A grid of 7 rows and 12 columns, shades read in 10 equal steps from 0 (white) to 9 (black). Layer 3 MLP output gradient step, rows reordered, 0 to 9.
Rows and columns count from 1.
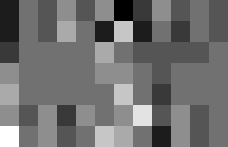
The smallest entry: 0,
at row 7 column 1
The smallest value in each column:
0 5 4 3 4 2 2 1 4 4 5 5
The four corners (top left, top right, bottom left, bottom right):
8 6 0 5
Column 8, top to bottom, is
7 8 6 5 5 1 5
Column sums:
34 36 35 35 35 31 29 37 42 37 38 37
